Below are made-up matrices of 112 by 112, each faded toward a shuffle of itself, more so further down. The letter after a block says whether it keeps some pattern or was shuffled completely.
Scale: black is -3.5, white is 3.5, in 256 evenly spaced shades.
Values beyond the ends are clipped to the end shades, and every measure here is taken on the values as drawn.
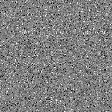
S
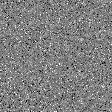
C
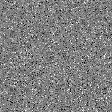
S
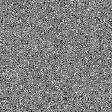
S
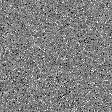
C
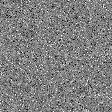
C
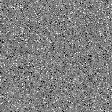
S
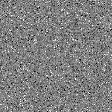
S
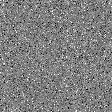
C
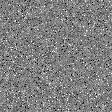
C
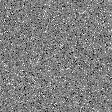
C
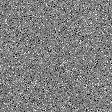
C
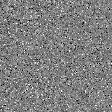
S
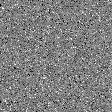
C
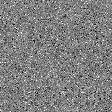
S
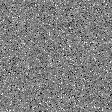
C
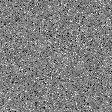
C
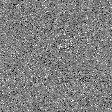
S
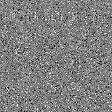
S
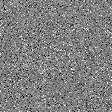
S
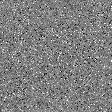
C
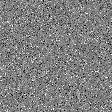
C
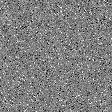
C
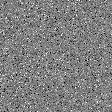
C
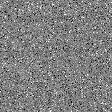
S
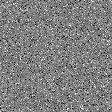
S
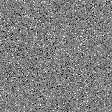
S
